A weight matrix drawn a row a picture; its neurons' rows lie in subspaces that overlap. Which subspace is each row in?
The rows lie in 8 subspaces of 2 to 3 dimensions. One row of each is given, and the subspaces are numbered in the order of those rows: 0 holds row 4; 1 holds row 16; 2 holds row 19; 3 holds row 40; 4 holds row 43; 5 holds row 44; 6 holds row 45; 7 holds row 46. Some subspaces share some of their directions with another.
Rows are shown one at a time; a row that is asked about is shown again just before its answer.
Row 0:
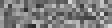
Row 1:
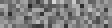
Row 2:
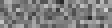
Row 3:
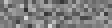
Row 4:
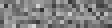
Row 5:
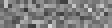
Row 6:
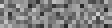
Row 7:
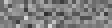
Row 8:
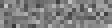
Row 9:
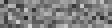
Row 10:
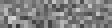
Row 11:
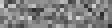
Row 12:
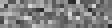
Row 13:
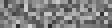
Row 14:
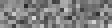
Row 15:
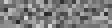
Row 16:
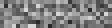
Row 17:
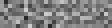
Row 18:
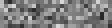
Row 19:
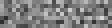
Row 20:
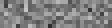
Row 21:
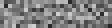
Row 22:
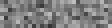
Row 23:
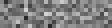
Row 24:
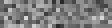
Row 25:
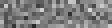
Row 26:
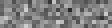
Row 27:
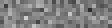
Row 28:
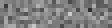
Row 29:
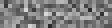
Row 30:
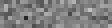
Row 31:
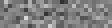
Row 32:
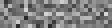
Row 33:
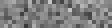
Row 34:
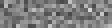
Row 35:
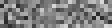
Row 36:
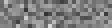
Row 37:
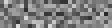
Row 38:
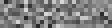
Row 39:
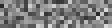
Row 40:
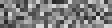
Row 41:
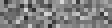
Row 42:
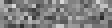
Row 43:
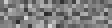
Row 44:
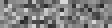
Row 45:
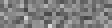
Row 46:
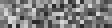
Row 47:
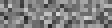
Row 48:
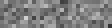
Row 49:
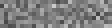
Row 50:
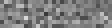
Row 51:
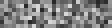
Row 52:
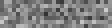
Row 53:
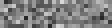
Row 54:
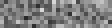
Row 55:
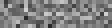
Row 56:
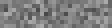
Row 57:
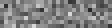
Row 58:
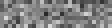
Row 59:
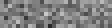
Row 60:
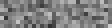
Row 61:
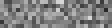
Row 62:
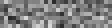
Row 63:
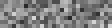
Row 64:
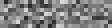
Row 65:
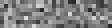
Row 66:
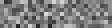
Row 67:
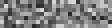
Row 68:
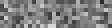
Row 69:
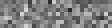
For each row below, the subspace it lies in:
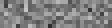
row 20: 0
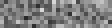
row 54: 0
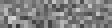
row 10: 7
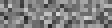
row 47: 6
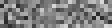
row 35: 3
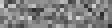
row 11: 1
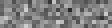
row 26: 2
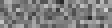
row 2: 2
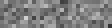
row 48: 5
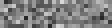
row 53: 1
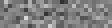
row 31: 5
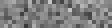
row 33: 2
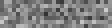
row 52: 2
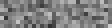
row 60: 4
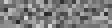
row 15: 0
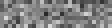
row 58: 2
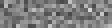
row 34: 1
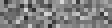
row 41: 7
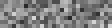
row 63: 5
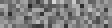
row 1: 3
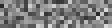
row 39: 3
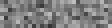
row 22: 4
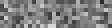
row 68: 4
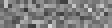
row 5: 5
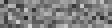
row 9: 3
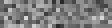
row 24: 1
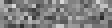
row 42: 1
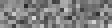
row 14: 5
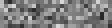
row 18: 1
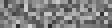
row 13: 5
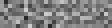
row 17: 6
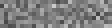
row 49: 3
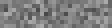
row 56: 0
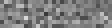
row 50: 4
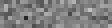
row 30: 0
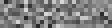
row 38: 4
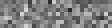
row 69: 2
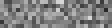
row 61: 2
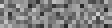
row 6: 3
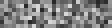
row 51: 0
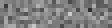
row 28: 7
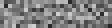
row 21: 1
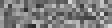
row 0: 4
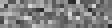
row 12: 1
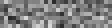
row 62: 7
